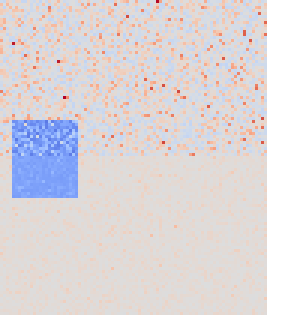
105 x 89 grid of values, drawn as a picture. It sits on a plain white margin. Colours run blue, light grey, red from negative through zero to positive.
There are no regular stripes. In the middle left lies a patch that is lower than the rest. Overall the values sit about 50% of the way up the scale. The bottom part is calmer, past a seam about 50% of the way down. The ninth with the lowest average is the middle left.
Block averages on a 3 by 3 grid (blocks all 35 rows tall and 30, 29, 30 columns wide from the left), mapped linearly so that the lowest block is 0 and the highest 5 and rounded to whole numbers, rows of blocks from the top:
5 5 5 | 0 5 5 | 5 5 5
